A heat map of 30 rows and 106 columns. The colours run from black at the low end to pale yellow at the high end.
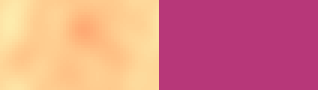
The table splits into one row of 2 panels. Panel 1,1: very high, smooth, faint in contrast. Panel 1,2: middling, flat.
